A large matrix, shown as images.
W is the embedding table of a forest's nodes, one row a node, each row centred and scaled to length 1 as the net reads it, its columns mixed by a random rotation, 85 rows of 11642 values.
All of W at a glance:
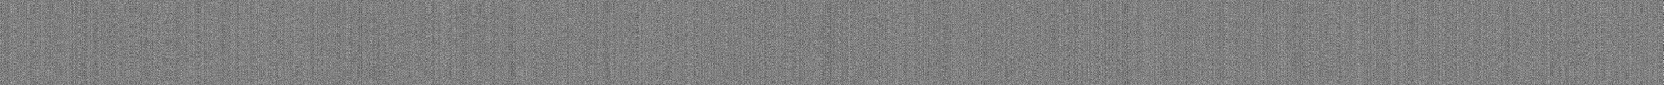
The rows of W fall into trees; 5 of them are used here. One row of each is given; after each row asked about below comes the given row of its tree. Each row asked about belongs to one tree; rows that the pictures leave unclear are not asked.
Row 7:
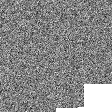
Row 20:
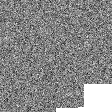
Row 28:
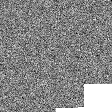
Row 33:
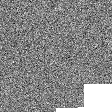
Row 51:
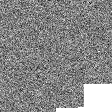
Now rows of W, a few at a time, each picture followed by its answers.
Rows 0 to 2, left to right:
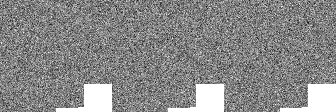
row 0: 28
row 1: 33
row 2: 51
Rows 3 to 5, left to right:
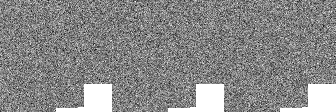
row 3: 51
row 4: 33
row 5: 20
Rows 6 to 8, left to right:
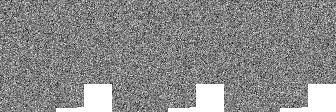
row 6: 33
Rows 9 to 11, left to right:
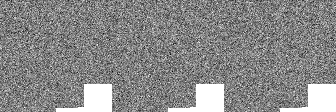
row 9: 33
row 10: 20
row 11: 33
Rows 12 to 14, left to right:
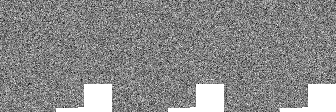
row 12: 33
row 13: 20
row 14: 28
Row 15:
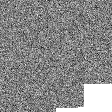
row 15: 51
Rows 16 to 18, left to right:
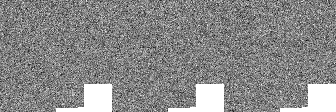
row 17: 51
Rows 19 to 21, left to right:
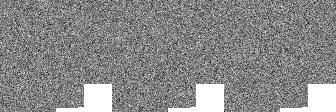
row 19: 28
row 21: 51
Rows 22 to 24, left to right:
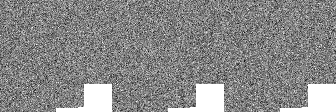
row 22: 20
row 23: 7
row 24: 33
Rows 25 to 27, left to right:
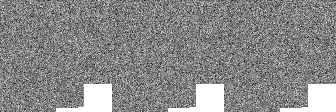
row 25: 51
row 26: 33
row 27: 33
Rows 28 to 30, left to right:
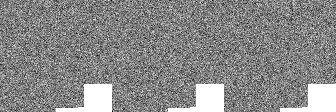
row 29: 51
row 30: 20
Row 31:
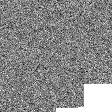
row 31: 51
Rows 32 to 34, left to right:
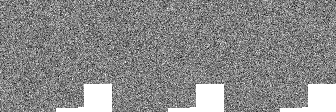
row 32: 51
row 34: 28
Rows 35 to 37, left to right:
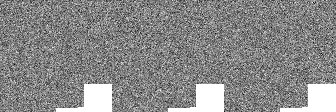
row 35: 33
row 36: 33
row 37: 51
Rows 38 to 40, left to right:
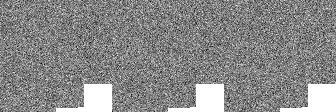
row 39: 51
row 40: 7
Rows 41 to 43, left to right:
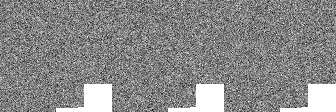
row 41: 20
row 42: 20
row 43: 7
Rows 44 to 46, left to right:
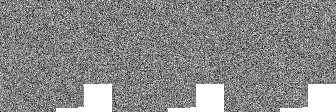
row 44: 51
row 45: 28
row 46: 33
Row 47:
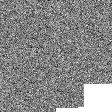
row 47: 51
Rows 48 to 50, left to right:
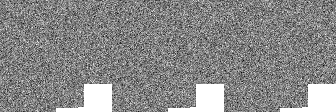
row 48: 20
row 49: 33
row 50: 28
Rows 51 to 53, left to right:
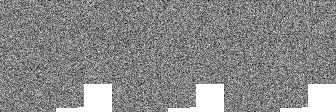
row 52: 33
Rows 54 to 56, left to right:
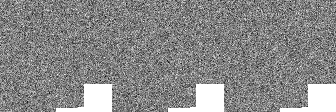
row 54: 7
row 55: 20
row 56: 33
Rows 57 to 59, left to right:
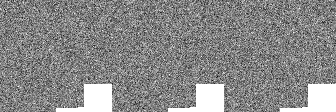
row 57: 33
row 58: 7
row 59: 28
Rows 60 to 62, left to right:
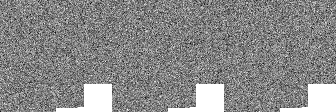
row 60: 51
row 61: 7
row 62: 33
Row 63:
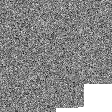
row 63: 20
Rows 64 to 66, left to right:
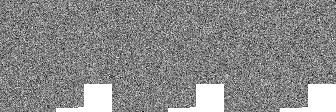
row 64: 20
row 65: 33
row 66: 28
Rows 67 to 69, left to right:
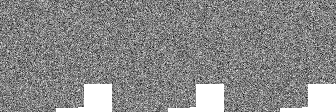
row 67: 28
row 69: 51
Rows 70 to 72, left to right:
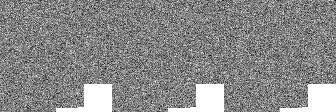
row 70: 20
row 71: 28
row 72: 28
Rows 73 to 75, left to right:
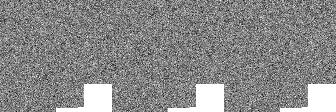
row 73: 20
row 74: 28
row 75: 20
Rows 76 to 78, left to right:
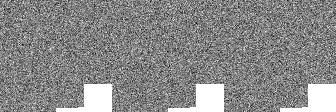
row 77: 51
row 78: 20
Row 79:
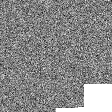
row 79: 28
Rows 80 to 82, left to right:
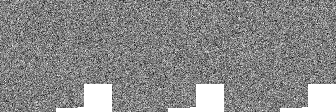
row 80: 7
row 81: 33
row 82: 33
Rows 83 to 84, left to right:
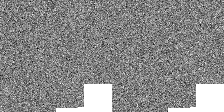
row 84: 20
